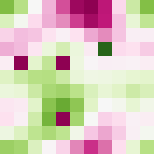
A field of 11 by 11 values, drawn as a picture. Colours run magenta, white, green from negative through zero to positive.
Roughest part: bottom middle. Lone odd cells: 4, 1 higher and 3 lower than their neighbours. Stripes: none. Ninth with the lowest average: top middle. Calmest part: middle right. Odd rows or columns: none.
